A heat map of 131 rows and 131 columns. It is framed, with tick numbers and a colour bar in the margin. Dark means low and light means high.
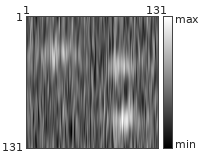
No overall slope runs across the table. Neither half mirrors the other. There are three bumps. The grain runs up and down. The bottom right is the ninth with the highest average.
